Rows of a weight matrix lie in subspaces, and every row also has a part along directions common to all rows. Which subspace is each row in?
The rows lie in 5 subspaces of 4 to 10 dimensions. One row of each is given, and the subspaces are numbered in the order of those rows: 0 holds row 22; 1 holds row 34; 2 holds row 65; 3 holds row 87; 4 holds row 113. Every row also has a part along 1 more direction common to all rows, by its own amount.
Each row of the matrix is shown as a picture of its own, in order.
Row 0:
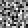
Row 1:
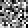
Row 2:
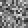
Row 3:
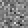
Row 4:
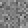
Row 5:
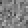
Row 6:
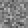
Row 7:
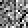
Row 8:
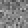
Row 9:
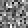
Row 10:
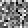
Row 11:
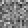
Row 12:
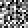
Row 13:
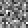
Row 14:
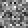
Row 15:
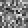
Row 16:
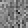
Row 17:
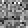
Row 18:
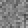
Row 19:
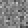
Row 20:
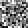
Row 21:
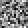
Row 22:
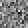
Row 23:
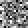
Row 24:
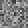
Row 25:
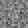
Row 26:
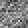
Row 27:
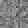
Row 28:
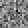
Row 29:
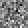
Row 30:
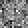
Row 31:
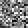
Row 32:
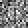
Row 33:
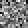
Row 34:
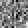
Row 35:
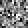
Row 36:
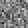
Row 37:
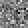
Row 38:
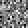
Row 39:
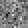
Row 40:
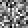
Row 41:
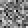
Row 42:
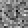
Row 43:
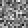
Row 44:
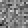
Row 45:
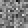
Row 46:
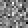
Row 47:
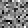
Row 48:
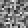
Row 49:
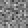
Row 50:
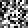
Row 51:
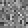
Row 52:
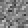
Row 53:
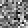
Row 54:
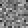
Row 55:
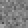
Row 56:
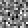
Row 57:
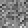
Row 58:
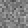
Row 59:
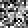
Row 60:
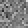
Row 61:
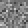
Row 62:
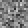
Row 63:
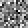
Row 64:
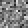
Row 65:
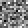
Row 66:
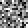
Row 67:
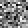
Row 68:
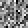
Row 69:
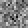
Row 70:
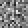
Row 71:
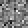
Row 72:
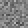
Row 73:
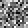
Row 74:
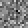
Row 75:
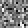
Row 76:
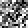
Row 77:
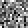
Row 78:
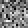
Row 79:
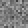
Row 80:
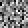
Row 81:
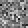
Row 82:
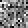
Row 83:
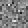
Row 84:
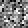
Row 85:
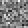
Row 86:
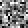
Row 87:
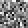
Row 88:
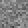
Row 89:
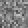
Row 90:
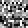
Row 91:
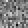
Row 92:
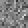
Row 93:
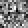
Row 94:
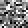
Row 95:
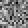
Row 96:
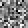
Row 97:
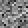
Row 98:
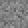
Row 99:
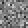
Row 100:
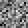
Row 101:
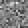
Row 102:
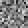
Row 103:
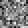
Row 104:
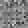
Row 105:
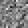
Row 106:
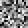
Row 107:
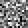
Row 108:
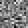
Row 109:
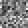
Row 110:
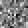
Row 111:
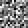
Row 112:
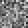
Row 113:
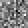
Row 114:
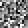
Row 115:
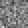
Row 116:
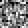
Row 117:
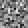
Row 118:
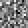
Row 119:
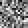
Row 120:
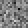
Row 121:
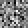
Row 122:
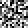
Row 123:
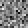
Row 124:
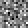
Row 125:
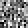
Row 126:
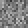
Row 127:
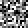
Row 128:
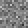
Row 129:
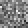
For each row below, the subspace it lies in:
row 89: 0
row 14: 3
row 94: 3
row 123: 1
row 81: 4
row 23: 4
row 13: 0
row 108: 3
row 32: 2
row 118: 4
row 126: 2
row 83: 0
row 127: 3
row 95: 3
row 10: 4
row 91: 3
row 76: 0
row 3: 1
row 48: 1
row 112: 4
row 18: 4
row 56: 0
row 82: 2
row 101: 4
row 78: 3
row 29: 1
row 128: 4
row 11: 4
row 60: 3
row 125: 3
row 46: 1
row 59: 2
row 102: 2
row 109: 3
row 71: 4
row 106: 2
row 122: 0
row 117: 1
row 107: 3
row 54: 4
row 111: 4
